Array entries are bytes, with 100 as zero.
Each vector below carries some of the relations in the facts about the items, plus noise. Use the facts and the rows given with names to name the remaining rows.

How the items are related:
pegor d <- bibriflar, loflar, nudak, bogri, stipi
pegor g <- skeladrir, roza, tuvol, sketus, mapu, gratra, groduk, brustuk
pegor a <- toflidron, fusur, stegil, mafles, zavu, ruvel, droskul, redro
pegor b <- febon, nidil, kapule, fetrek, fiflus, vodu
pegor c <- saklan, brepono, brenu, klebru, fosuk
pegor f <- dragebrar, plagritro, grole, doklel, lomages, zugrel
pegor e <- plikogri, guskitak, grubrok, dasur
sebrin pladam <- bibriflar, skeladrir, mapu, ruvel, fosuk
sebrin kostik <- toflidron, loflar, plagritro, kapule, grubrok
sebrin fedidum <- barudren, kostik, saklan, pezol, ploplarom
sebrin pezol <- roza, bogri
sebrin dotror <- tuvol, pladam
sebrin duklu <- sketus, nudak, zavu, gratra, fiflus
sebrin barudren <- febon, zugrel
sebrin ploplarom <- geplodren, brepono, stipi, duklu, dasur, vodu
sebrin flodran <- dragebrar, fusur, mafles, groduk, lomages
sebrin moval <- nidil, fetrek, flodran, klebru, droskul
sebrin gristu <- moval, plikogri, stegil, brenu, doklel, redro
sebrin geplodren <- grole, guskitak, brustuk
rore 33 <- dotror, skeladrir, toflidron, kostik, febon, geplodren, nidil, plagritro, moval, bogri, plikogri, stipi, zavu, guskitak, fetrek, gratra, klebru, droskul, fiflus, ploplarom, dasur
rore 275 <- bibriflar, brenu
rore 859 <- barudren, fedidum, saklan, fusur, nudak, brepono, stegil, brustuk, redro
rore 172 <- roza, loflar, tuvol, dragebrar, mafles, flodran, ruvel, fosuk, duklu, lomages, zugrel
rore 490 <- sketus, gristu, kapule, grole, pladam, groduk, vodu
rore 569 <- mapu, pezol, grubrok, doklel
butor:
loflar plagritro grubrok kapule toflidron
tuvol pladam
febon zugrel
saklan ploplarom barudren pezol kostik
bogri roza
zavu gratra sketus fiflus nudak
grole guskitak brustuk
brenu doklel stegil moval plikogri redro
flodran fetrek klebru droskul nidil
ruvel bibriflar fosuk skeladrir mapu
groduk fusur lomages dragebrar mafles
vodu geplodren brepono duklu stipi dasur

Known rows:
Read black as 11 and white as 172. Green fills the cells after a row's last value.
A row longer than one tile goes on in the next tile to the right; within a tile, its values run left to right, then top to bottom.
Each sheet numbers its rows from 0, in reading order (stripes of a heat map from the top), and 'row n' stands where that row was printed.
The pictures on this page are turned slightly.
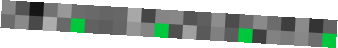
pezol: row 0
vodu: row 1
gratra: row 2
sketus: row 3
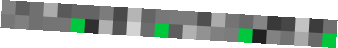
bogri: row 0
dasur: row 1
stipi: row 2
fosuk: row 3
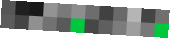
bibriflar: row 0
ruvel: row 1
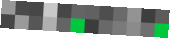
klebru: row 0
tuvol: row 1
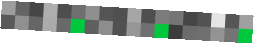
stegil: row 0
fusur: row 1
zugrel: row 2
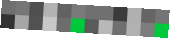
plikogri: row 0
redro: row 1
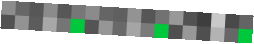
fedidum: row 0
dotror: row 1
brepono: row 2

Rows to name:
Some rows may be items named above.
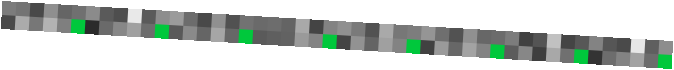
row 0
kostik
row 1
lomages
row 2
barudren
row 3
vodu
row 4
fiflus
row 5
moval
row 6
saklan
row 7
lomages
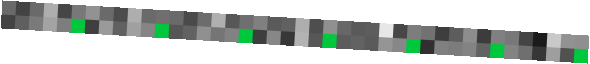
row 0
ruvel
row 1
droskul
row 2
loflar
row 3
guskitak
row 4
grole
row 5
roza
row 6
doklel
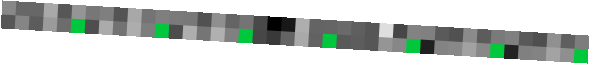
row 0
fetrek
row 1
nidil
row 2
kostik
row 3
brenu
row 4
grole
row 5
duklu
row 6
duklu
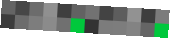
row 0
tuvol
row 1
roza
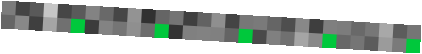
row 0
saklan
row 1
sketus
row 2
roza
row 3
gristu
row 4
febon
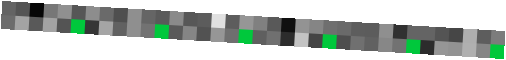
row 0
mapu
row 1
skeladrir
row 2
plagritro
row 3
grubrok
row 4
groduk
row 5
mafles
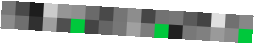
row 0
doklel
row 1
flodran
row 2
dragebrar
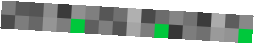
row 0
pladam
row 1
zavu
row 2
kapule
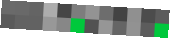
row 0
vodu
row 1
brustuk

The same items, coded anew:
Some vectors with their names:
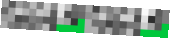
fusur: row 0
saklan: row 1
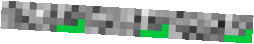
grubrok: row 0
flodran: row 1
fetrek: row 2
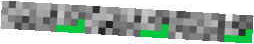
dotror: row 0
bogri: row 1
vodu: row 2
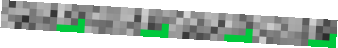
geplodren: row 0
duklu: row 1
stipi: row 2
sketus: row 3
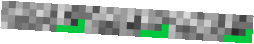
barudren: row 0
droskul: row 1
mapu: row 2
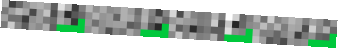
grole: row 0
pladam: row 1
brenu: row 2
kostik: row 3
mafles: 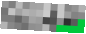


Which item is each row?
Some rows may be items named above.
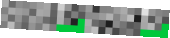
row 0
gristu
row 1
febon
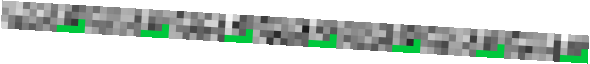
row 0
brustuk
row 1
duklu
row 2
saklan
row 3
febon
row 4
kapule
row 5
lomages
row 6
ruvel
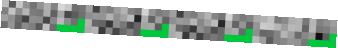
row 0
bibriflar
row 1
fetrek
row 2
fetrek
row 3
roza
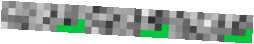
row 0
zugrel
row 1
grole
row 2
grubrok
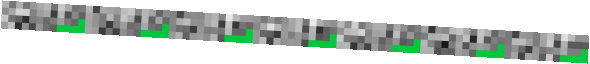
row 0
gratra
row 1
guskitak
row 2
flodran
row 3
tuvol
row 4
skeladrir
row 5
plagritro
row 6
loflar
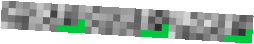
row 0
dragebrar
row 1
gristu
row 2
brustuk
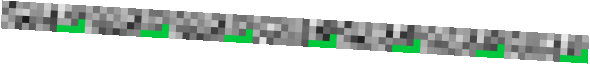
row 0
zavu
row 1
nidil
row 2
fiflus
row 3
groduk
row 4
doklel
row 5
pezol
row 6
fosuk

